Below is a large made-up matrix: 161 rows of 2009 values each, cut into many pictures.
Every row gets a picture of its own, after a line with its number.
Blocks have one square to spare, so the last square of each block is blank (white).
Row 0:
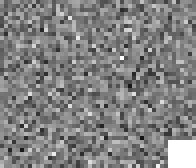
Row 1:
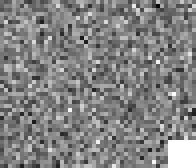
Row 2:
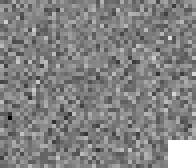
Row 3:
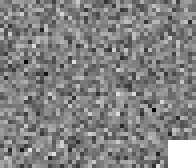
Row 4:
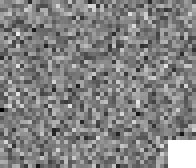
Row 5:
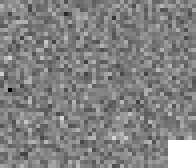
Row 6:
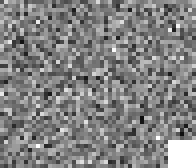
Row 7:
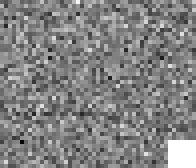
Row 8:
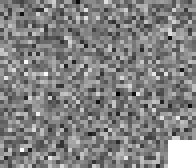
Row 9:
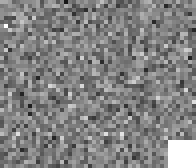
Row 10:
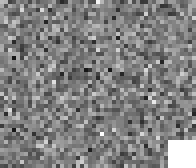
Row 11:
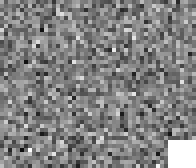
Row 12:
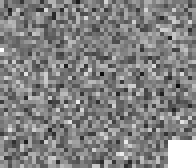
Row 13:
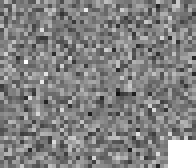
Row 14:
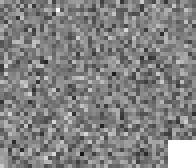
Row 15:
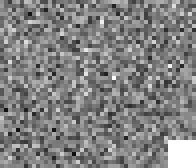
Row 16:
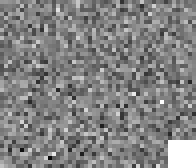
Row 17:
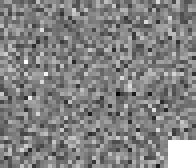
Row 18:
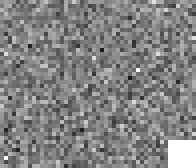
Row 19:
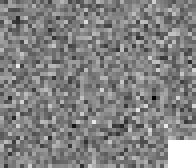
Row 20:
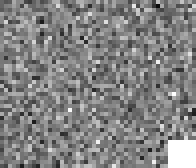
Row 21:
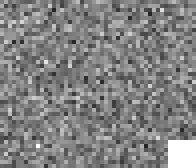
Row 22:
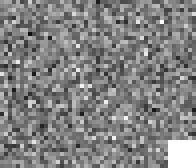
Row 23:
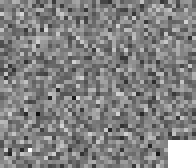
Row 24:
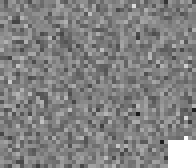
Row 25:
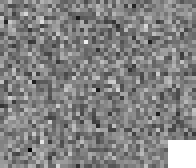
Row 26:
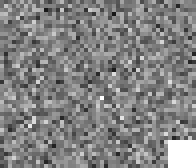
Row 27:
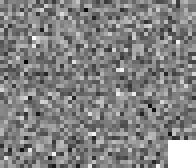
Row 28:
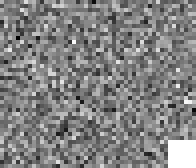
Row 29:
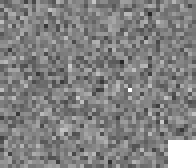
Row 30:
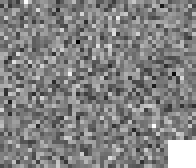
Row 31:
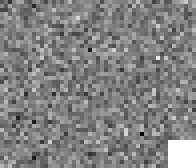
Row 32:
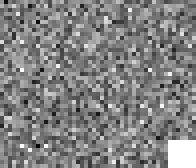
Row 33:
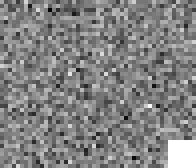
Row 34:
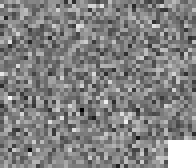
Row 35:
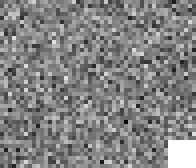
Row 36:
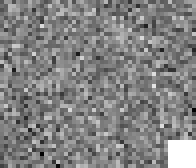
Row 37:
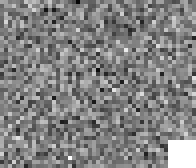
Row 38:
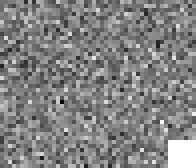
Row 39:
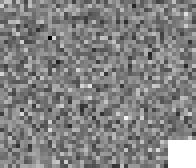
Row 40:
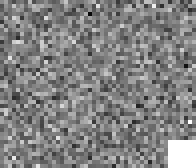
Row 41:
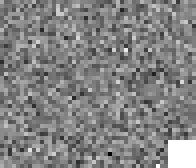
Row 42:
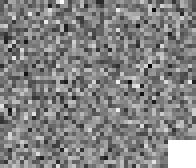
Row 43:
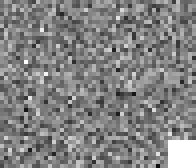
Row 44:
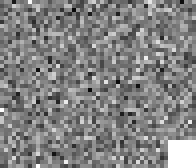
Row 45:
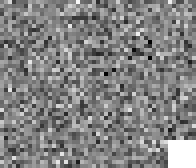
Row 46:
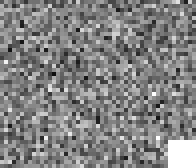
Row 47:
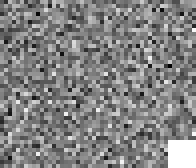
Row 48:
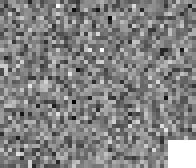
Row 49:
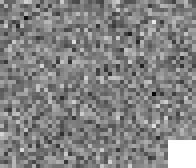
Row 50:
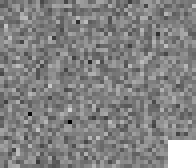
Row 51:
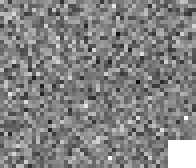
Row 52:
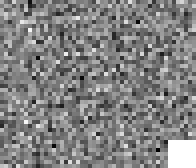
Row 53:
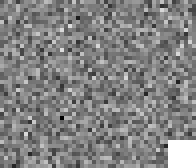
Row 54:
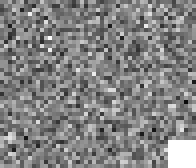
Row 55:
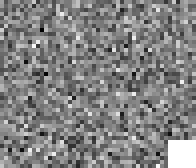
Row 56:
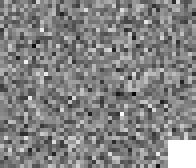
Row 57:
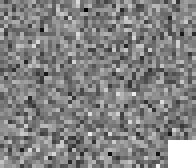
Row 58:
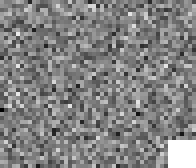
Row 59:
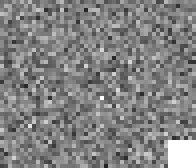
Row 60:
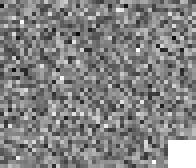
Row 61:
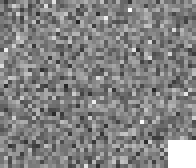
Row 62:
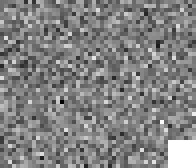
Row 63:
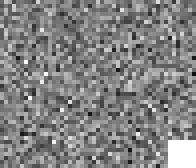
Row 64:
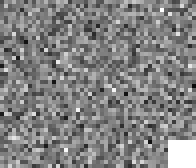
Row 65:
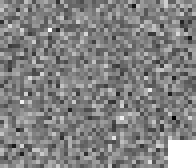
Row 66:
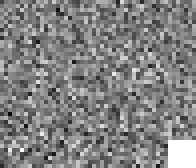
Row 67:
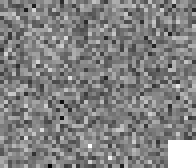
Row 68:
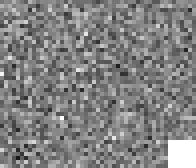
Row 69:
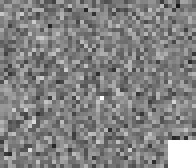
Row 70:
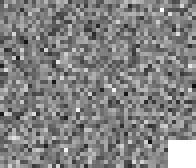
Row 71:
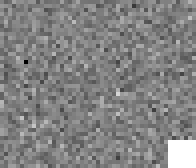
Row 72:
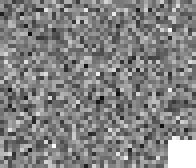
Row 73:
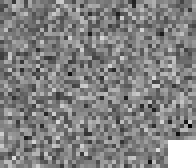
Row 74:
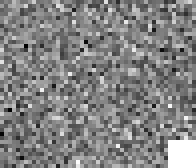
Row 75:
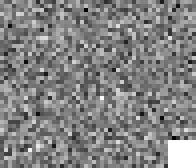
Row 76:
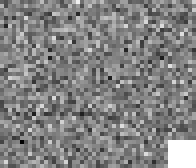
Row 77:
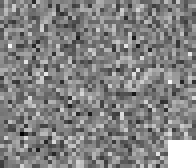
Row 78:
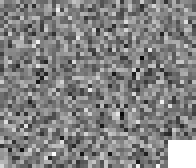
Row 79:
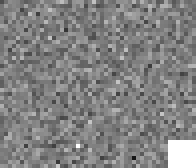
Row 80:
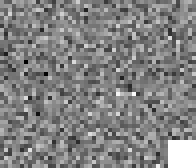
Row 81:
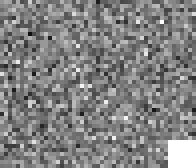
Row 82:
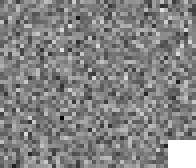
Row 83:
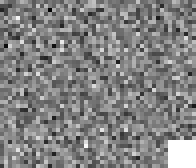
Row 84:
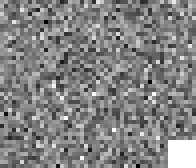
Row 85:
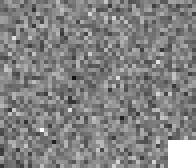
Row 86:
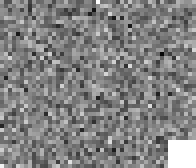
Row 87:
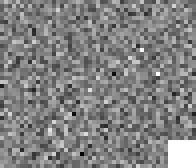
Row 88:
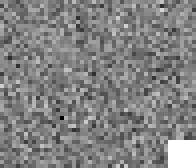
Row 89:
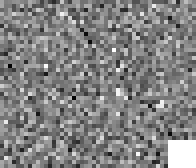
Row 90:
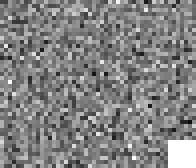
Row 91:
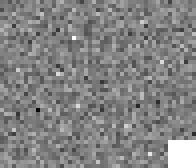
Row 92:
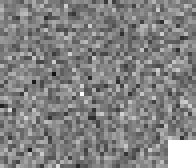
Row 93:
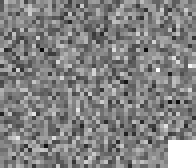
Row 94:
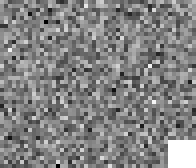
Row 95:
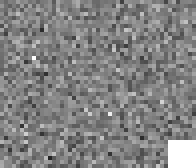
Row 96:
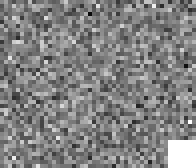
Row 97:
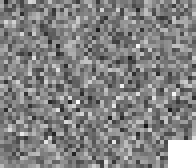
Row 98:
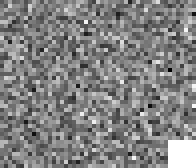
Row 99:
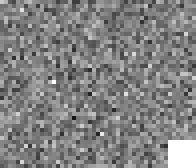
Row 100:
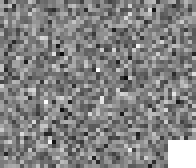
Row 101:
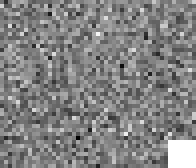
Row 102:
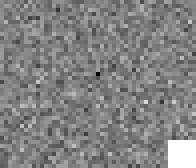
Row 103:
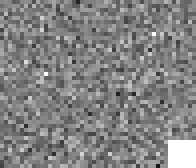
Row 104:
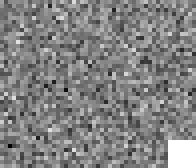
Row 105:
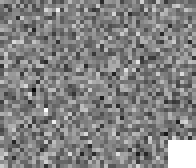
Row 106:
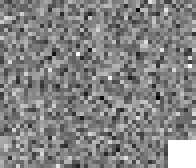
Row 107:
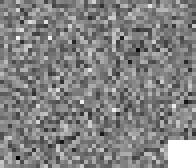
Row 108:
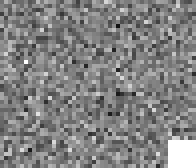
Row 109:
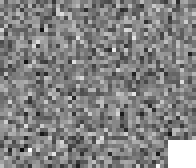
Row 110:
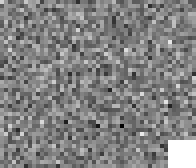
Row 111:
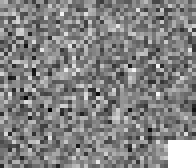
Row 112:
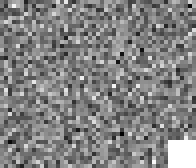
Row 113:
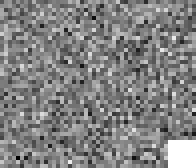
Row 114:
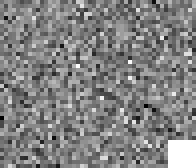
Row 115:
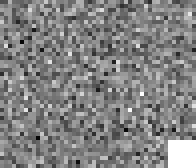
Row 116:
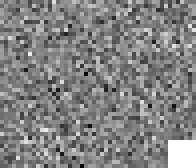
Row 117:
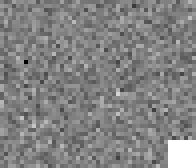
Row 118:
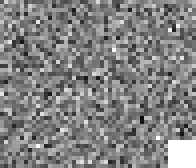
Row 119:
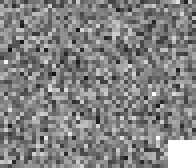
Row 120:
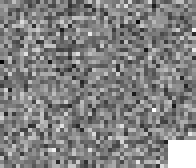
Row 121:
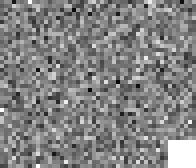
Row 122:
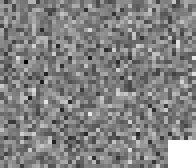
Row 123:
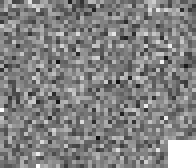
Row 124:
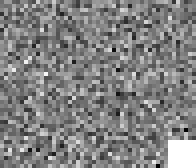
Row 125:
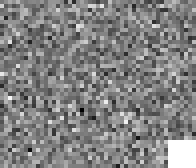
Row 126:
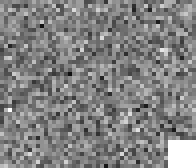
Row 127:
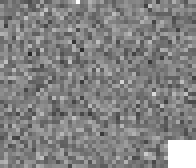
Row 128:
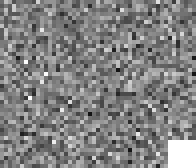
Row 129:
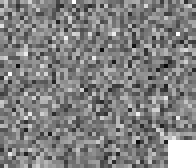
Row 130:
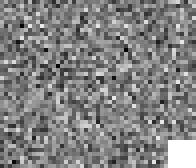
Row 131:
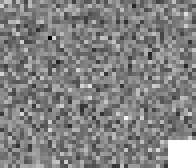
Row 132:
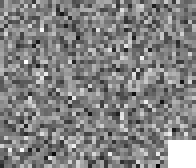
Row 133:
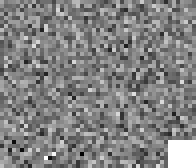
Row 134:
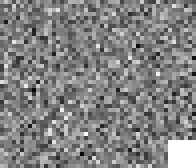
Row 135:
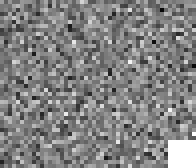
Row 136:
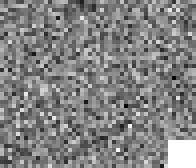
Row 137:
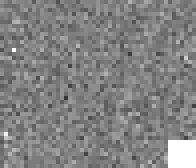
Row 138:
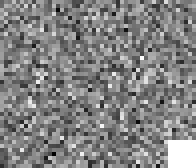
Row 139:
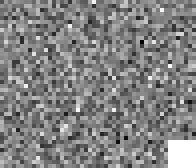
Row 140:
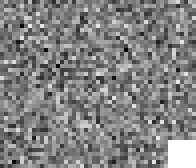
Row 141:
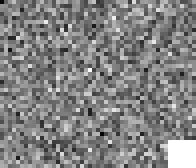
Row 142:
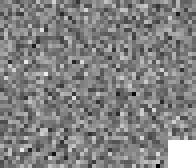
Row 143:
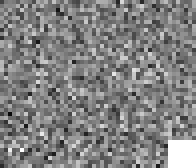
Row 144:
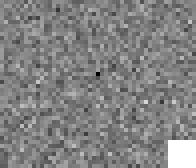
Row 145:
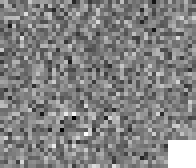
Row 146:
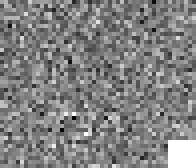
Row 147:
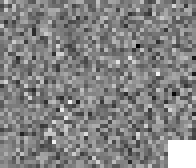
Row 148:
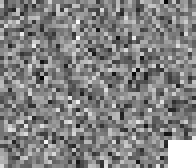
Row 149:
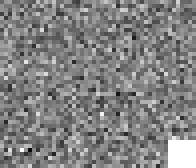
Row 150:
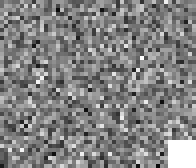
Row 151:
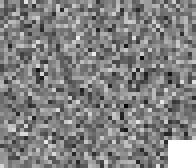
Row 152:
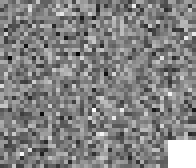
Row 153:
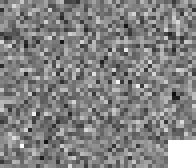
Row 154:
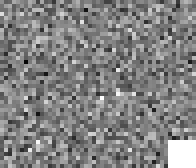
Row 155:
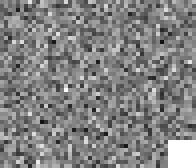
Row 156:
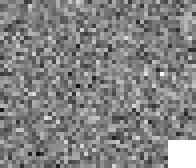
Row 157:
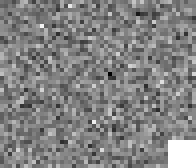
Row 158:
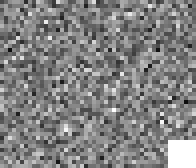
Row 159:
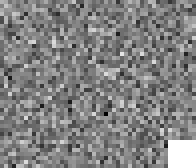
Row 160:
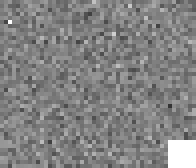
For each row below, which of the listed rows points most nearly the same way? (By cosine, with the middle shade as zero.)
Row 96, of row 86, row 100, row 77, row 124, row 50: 86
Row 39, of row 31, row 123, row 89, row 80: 123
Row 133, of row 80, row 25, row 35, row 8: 80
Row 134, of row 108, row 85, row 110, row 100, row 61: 108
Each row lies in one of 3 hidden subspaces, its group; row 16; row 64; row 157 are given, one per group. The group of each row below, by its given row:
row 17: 16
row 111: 157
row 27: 16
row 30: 157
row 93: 64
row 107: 64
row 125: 157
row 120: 157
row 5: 157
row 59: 16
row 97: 16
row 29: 64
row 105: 16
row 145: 64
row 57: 16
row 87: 16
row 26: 16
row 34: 157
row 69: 16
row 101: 64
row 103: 16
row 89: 16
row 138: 16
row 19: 157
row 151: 16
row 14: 16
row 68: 157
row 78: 16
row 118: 64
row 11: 16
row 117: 16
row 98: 157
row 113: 64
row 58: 157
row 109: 16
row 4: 157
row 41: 16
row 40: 157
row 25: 157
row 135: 64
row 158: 64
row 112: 157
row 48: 157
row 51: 157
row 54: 64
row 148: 16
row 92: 157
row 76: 64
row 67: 157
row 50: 157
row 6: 64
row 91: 64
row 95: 16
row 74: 157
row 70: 64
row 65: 157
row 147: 16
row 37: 64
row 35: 157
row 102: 16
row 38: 64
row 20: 157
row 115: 157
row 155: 157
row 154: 16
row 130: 64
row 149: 16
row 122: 16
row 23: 16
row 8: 16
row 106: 157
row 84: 64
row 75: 16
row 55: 16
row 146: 64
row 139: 64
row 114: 157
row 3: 16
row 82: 157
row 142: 16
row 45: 157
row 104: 64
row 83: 157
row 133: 16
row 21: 64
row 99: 64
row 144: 16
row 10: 64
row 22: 157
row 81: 157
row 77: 16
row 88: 157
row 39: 157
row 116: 64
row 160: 157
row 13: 16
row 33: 157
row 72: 16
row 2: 16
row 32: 64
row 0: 16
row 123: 157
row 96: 157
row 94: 64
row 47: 64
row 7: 64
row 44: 157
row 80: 16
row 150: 16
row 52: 157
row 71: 16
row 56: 16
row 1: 157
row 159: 157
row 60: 64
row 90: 157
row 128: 16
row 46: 64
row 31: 157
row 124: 16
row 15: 64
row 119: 64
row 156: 157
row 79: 64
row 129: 157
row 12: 16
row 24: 157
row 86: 157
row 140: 64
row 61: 64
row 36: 157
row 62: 64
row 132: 16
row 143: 16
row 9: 157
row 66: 16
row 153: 64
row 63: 16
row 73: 157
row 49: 64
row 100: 16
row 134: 16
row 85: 157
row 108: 16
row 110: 64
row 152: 157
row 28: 64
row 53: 157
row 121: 157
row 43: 16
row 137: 157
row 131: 157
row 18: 157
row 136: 157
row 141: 64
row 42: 64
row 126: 157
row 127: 64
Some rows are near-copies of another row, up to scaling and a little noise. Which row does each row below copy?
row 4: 58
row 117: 71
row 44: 121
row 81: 22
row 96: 40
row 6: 118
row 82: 53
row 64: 70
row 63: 128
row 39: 131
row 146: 145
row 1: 20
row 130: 140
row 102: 144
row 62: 38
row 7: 76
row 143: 66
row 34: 125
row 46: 119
